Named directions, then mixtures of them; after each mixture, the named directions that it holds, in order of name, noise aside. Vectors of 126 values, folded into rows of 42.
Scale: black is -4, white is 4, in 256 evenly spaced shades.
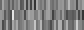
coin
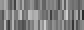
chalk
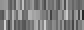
chalk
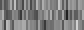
chalk, coin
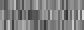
chalk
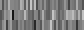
coin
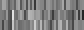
chalk, coin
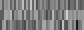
chalk, coin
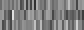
coin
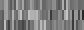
chalk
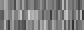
chalk
